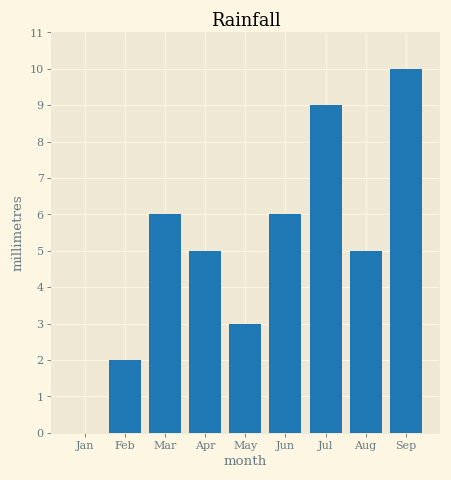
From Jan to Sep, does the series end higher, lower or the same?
higher
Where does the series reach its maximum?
Sep
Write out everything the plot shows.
Title: Rainfall
x-axis: month, ticks Jan Feb Mar Apr May Jun Jul Aug Sep
y-axis: millimetres, ticks 0 1 2 3 4 5 6 7 8 9 10 11
Values:
0 2 6 5 3 6 9 5 10
